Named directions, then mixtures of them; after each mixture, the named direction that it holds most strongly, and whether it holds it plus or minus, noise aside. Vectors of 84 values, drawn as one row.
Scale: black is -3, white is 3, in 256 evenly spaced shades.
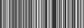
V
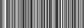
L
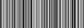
L, plus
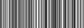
V, plus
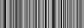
L, minus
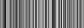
L, minus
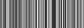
V, plus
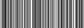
L, minus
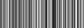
V, plus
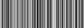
V, minus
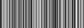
V, plus
